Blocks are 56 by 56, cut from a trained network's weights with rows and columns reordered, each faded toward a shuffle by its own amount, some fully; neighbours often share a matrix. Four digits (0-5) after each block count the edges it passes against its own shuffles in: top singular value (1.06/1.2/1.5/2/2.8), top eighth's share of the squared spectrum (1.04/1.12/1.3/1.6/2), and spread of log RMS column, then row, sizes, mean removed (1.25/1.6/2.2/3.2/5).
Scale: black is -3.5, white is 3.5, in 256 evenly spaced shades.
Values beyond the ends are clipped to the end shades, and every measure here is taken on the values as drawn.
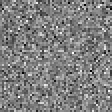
1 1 0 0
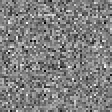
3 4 2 2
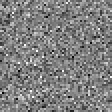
0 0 0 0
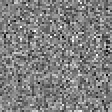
2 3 1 1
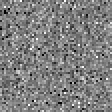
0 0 0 0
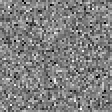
0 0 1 0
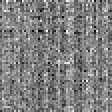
4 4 1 3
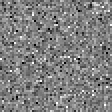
0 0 0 0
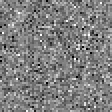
1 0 0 0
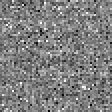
1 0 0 0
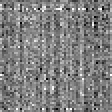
4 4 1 3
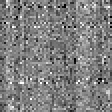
3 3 0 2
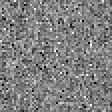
0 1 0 0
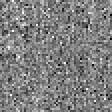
2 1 0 0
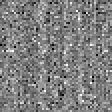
2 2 0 2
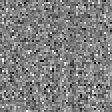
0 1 0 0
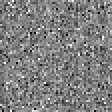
1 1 0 1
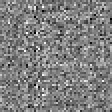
3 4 2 2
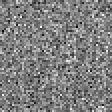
2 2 0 0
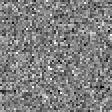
1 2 0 0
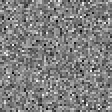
0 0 0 0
